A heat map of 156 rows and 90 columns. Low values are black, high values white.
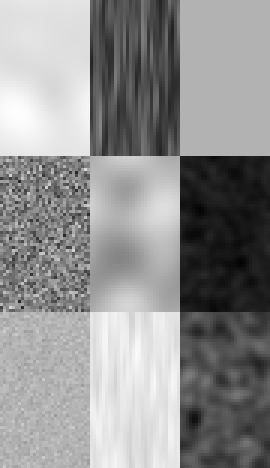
The table splits into 3 rows of 3 panels. Panel 1,1: very high, smooth, faint in contrast. Panel 1,2: low, streaked downward. Panel 1,3: high, flat. Panel 2,1: middling, fine-grained, strong in contrast. Panel 2,2: high, smooth. Panel 2,3: very low, blotchy, faint in contrast. Panel 3,1: high, fine-grained, faint in contrast. Panel 3,2: very high, streaked downward, faint in contrast. Panel 3,3: low, blotchy.
